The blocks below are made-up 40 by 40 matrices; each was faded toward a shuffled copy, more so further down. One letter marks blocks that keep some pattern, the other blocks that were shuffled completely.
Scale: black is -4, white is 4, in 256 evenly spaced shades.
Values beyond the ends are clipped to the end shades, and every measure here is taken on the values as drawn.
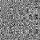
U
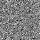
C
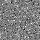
C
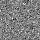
C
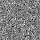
C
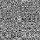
U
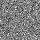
C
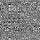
U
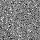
C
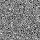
C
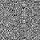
U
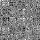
U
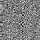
U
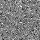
C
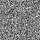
C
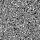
C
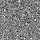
C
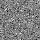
C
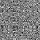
U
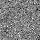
C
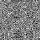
U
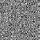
U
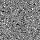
C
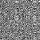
U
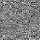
U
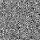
U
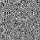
U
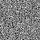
C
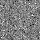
C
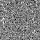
C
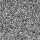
C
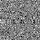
U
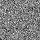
C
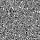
C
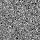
C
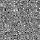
U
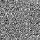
U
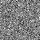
C
